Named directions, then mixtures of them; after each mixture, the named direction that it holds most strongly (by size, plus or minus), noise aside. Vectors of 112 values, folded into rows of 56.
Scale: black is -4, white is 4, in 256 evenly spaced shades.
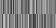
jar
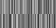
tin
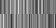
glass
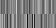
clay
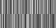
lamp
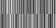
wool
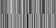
clay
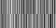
wool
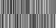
jar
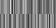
tin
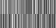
tin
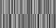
tin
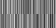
wool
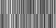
wool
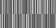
lamp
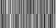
wool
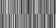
wool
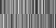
glass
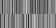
lamp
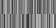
lamp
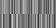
tin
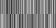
wool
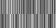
wool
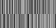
jar
